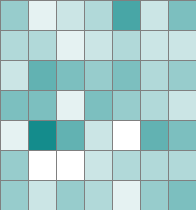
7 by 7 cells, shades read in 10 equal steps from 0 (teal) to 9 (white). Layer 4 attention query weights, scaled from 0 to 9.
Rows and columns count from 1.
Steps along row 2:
same up down down up same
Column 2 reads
8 6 3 4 0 9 7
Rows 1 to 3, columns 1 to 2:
5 8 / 6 6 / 7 3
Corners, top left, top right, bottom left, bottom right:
5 4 5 4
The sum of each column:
40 37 44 42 40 40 37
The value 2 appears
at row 1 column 5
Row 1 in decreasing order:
8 7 7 6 5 4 2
